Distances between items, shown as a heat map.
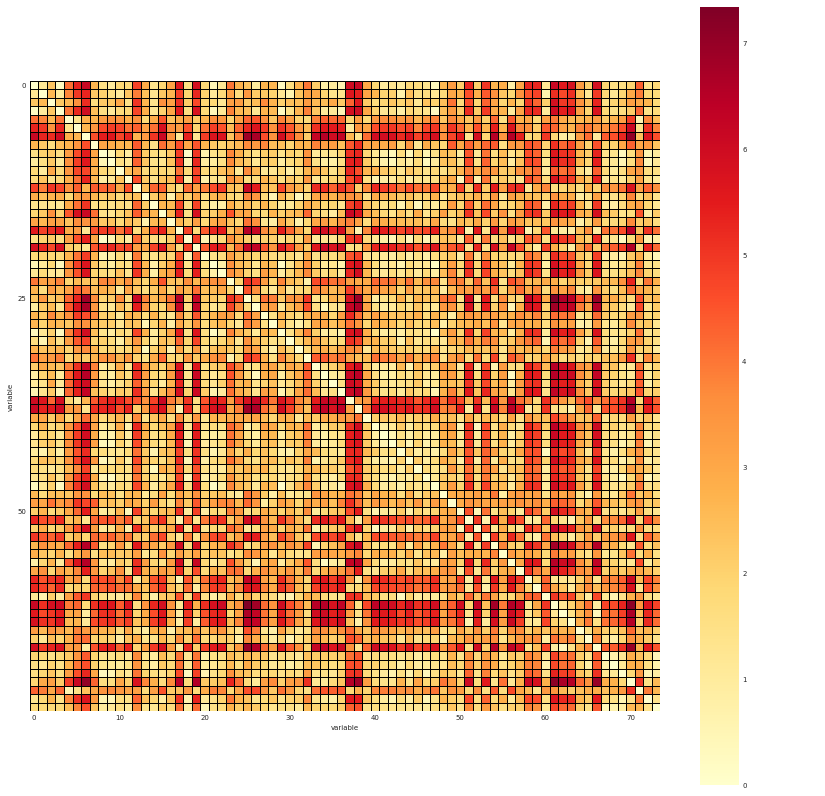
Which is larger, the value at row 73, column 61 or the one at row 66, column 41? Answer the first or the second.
the second
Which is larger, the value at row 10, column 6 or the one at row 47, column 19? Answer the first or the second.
the second
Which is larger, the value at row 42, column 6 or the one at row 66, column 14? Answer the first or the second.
the first
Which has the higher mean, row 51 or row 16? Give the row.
51
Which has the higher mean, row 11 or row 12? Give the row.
12
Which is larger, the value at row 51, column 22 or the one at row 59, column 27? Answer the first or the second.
the first
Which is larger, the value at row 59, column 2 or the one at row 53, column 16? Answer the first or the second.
the first
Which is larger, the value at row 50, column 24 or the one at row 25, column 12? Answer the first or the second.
the second
